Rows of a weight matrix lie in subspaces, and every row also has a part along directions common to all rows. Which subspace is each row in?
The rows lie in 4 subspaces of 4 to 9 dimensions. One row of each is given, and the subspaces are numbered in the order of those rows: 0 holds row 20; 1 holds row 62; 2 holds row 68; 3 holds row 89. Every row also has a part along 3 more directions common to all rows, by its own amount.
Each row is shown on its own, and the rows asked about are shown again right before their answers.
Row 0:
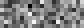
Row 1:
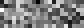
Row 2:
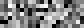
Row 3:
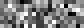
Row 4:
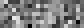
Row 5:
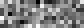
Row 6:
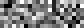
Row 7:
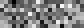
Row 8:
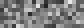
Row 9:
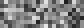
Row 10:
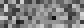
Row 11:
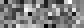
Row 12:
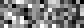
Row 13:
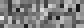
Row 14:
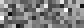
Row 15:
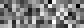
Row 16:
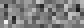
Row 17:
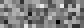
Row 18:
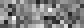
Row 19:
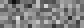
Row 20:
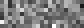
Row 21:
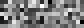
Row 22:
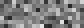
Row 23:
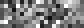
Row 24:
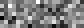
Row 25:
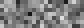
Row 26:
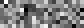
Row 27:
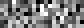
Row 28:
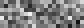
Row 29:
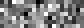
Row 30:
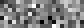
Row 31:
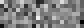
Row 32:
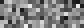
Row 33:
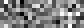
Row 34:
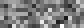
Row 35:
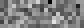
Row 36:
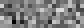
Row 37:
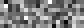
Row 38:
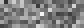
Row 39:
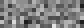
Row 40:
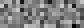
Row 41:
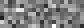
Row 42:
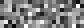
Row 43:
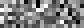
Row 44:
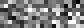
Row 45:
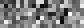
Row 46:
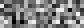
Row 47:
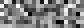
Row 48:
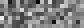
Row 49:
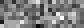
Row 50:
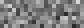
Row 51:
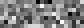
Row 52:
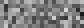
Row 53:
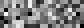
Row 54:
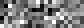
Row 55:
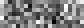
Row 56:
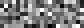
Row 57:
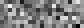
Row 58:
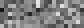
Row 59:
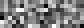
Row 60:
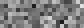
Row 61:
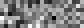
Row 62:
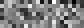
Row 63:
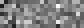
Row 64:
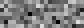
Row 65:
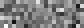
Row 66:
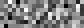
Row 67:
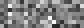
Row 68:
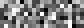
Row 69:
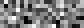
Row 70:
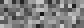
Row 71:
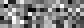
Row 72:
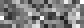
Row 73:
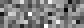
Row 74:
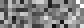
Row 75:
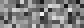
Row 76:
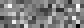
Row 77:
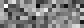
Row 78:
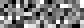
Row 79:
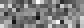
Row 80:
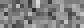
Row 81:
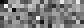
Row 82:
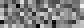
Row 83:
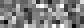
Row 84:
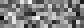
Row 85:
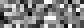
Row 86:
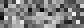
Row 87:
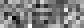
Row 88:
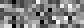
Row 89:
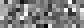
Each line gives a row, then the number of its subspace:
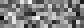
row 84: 3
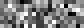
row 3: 3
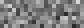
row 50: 1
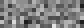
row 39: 0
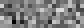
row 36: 1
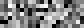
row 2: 0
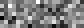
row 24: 2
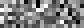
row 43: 3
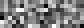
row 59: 0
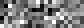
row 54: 2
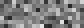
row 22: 3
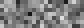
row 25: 3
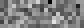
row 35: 2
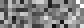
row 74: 0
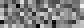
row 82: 0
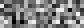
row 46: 1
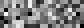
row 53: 2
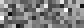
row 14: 3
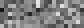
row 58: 3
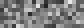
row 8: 3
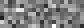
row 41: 0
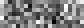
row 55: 3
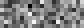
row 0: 1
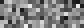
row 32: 1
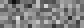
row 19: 0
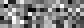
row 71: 0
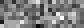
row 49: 2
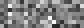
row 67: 0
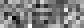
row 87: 0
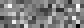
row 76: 1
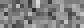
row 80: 2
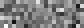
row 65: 1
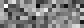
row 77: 3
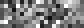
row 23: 0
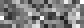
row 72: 3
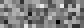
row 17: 2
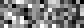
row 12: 1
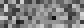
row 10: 2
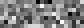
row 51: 2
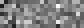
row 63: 3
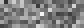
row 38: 2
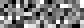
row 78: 2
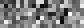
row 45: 3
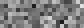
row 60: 0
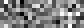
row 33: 2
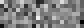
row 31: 3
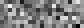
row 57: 1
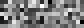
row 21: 0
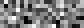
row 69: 2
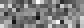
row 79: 3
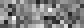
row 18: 2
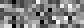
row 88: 0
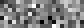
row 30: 0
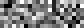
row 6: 1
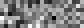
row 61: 2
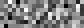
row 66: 1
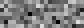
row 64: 3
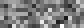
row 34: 0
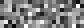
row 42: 1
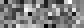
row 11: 3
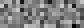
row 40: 2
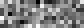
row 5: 2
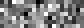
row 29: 1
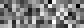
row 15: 1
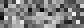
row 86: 2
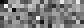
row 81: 0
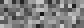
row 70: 2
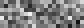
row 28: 3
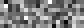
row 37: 2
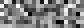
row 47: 3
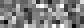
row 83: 2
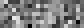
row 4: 0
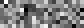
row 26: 3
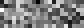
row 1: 3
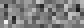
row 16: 2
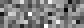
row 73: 3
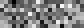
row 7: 0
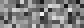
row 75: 0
